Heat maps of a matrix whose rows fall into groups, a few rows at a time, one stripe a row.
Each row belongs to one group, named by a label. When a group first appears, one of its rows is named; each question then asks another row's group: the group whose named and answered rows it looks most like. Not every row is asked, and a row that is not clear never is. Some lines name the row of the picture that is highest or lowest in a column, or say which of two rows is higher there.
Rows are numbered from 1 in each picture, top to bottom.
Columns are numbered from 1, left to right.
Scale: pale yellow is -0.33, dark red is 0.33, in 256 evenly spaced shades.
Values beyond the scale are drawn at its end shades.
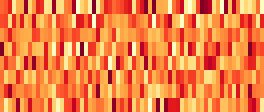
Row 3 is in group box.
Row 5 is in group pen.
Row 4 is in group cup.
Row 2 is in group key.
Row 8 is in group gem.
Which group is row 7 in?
box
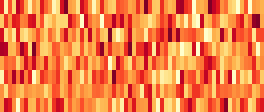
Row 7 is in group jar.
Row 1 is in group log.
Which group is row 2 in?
gem
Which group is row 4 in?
key
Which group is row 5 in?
pen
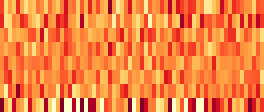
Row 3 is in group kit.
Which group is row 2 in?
cup
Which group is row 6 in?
box
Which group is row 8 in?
cup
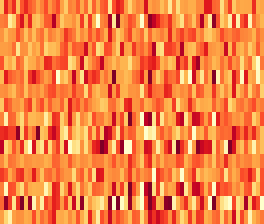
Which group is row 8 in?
gem
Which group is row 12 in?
jar
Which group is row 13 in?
key
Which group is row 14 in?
jar
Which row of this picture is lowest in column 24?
13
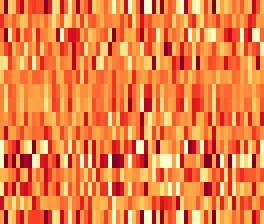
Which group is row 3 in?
kit
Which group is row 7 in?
jar
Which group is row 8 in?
jar
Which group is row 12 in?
pen
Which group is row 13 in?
key
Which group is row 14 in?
pen
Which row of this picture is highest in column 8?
12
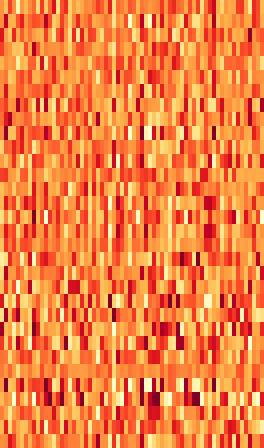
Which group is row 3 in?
cup
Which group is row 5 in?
kit
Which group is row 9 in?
box
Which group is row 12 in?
box
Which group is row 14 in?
log
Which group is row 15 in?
pen
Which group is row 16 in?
kit
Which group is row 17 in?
pen
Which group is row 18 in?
pen
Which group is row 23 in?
kit
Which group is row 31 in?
kit
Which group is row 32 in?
box
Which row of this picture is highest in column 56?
22
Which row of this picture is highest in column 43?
22
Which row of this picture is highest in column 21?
29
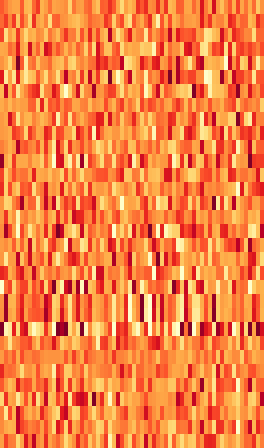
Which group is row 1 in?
log
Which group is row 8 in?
kit
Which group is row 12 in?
cup
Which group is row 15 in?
cup
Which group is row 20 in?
key
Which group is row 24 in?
cup
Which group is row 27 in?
cup
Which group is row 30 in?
log
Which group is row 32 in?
pen
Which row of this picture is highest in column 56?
6
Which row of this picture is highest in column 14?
21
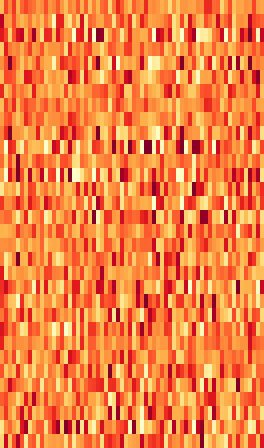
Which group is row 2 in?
cup
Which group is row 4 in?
gem
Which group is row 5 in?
box
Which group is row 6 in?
gem
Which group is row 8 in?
pen
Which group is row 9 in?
gem
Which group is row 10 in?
box
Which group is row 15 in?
key
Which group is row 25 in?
cup
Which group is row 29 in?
pen
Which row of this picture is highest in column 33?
11
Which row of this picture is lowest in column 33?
31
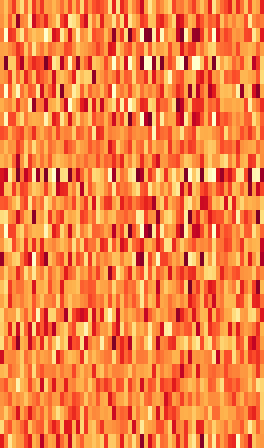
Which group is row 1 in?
box
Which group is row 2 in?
log
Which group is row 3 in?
jar
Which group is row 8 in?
log
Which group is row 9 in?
jar
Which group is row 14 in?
cup
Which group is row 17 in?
jar
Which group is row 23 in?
log
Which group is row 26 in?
cup
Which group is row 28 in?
kit
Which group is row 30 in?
gem
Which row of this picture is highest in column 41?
5
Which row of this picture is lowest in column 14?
13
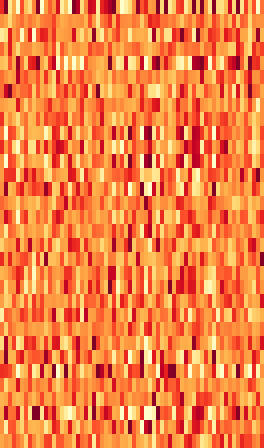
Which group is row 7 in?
box
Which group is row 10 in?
jar
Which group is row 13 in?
gem
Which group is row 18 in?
gem
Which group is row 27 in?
kit
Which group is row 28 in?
gem
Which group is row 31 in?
jar
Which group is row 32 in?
key
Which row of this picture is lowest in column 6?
3
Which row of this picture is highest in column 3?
7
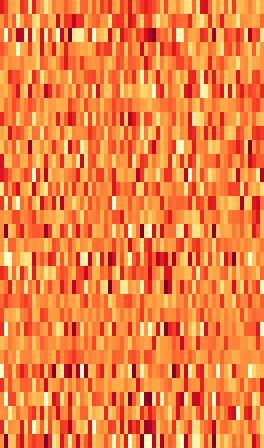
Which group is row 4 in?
kit
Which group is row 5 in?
log
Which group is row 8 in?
gem
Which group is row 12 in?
cup
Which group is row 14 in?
kit
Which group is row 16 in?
gem
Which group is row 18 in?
jar
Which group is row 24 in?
gem
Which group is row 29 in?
jar
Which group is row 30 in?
kit
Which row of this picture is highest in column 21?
12
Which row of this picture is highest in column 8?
11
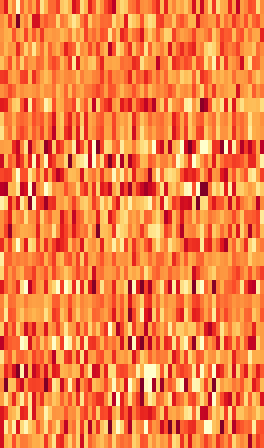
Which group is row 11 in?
key
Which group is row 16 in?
box
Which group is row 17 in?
box
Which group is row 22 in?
jar
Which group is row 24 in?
pen
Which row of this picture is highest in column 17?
31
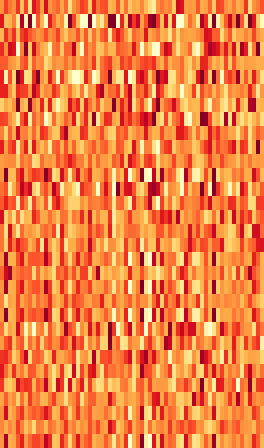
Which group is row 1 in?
log
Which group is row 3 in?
pen
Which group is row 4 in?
gem
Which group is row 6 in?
log
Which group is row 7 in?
key
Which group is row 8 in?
gem
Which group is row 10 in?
log
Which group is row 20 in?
box
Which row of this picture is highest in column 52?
9
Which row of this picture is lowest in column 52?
24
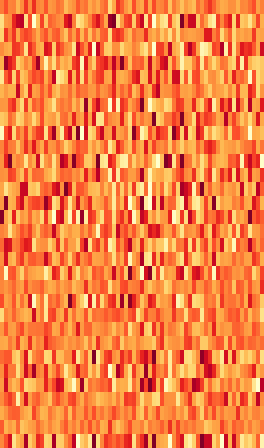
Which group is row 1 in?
pen
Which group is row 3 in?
pen
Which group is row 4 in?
key
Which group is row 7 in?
gem
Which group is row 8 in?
box
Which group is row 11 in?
pen
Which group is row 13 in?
box
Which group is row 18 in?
box
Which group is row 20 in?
jar
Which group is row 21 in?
box
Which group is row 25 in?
key
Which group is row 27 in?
pen
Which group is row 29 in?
gem
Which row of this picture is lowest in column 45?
22
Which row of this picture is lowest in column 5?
29
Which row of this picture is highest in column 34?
10
